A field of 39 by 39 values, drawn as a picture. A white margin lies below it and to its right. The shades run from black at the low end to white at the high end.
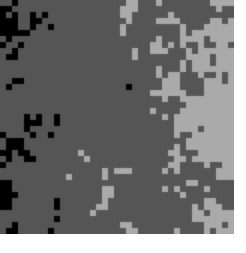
Stripes: none. Ninth with the highest average: middle right. Calmest part: centre. Slope: up to the right.
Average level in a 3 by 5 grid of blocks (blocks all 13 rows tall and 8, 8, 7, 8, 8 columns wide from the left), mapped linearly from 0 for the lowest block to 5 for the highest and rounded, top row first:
0 1 2 2 4 / 0 1 1 2 5 / 0 1 2 2 3
